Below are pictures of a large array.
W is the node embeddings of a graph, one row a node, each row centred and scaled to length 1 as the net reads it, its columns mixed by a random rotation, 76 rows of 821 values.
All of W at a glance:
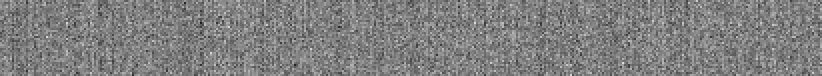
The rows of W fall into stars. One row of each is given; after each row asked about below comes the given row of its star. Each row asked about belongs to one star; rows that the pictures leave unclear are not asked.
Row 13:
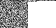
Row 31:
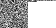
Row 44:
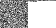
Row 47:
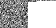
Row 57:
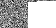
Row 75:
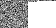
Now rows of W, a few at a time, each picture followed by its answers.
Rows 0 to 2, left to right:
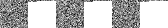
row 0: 44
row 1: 31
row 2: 47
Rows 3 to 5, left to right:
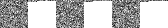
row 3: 13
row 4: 44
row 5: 31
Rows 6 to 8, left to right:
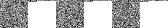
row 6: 31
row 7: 47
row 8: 47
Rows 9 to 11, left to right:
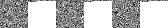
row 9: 44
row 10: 13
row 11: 44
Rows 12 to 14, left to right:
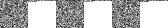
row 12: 31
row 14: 31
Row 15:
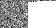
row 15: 75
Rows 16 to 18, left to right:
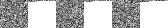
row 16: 47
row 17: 47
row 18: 57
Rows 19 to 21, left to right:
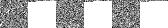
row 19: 47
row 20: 57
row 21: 75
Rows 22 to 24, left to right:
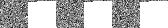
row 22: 57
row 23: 57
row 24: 13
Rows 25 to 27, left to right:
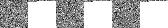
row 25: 13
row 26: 57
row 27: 44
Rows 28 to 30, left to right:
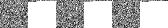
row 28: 47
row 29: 47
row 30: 44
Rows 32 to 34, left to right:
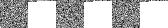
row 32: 57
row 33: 75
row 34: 13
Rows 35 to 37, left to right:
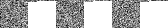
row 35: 31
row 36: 75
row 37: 75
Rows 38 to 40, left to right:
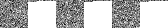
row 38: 13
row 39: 57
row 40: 75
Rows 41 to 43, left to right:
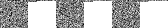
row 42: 57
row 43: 47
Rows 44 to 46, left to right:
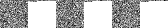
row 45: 47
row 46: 75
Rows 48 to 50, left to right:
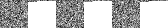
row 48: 57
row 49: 13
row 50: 13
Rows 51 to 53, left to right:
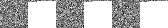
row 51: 75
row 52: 44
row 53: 13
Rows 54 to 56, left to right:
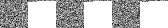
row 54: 13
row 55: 57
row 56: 44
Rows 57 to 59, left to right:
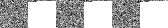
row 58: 31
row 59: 57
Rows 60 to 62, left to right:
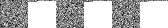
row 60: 13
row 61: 31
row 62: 47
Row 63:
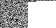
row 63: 31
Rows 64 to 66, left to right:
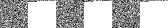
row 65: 57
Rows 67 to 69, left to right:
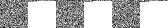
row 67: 47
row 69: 57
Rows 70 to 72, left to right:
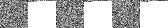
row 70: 47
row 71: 31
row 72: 44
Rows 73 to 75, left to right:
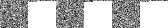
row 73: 44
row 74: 57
